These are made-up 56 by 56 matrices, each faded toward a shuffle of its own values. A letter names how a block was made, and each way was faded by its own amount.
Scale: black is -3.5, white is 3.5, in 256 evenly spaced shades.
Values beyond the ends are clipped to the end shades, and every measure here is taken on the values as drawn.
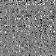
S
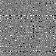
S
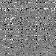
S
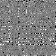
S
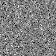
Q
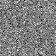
Q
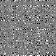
S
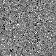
Q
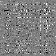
S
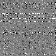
S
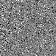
Q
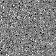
Q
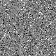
Q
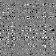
S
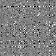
S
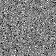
Q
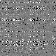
S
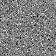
Q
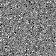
Q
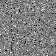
Q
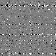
S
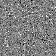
Q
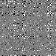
S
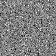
Q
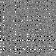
S
